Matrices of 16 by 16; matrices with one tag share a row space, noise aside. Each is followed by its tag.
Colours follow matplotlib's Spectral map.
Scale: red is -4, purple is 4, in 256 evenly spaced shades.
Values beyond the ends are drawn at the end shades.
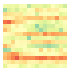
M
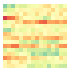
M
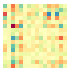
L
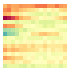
M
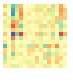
L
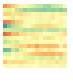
M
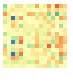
L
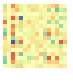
L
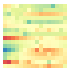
M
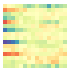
M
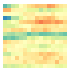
M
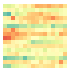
M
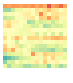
M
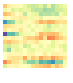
M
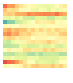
M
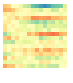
M
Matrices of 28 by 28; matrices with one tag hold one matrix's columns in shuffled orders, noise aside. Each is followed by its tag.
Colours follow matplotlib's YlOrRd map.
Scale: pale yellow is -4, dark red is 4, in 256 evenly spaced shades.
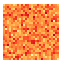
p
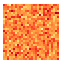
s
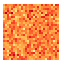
s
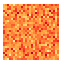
s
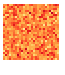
s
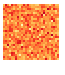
p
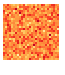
p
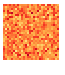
s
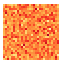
p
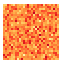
p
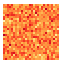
p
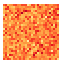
s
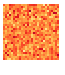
s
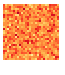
p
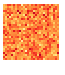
s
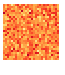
s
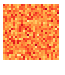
p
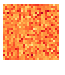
s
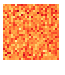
s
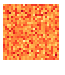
s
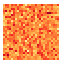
s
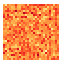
s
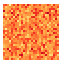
s
